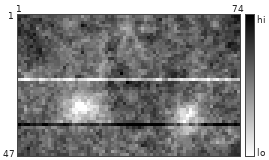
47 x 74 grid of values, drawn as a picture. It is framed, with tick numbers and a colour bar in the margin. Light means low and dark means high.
Dips: two. Average level on the scale: 60%. Ninth with the lowest average: middle left. Odd lines: rows 22 and 37.
